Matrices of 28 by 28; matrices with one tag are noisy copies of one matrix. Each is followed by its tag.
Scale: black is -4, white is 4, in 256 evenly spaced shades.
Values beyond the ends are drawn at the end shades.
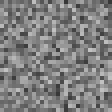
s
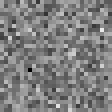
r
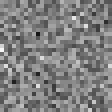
r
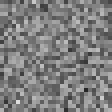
s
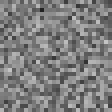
s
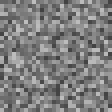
s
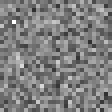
s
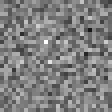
s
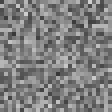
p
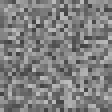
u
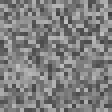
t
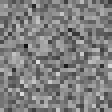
s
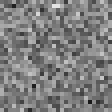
t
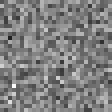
p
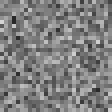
r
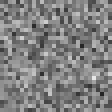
t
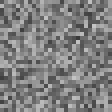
p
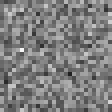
u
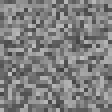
u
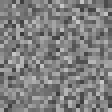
s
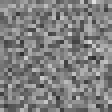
u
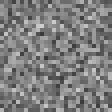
s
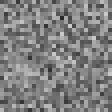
t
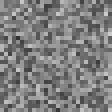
r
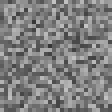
u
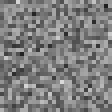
u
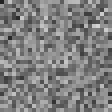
p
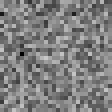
r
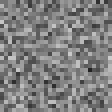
r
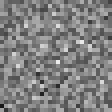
s
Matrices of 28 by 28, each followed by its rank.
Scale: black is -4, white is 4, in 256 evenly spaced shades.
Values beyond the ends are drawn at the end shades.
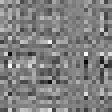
three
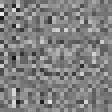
five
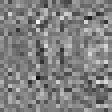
five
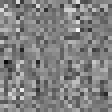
five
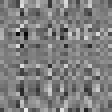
three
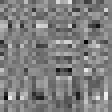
three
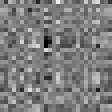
three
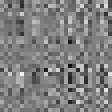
three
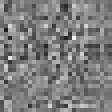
five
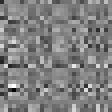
three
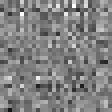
five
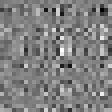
three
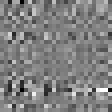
three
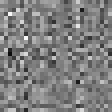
five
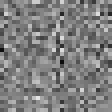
five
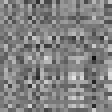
three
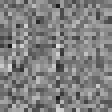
five
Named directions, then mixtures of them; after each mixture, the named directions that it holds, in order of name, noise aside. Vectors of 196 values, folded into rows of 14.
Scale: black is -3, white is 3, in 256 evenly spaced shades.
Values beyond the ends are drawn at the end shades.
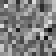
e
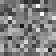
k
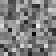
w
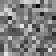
k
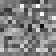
k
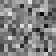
e, k, w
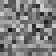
e, k, w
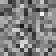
k, w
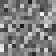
e, k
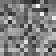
k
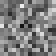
e, k, w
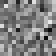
e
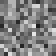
w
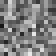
w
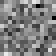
e, k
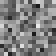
w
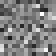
e, k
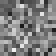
k, w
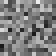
e, k, w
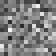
e, k, w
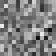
e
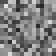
e, k, w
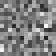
e, k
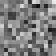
e, w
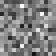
e, k, w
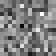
e, k, w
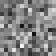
e, k, w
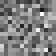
e, k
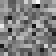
k, w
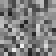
k, w
